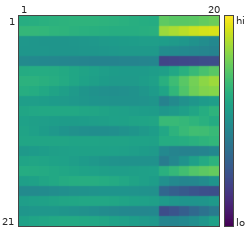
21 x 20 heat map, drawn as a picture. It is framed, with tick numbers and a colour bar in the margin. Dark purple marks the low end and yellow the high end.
The distribution is heavy-tailed on both sides. A vertical seam about 70% of the way across splits the table, and the left part is calmer. The grain runs across in streaks.
